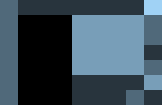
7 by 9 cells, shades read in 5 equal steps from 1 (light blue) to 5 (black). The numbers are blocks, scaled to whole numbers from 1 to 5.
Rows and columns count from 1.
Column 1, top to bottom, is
3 3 3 3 3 3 3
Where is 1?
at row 1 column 9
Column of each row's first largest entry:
2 2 2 2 2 2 2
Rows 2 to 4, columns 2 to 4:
5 5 5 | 5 5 5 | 5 5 5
